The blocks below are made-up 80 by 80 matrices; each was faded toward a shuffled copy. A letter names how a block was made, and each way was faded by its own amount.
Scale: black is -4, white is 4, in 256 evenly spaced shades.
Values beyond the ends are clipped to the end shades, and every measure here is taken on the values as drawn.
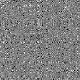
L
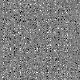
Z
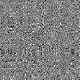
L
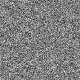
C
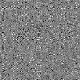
L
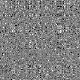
L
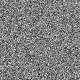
C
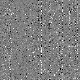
Z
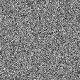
C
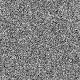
C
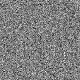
C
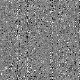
Z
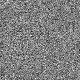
C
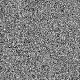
C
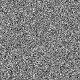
C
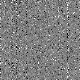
Z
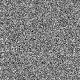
C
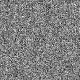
C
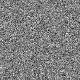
C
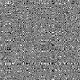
L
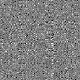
L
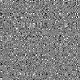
L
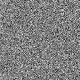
C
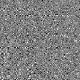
L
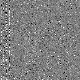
Z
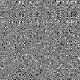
L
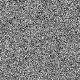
C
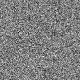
C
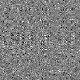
L
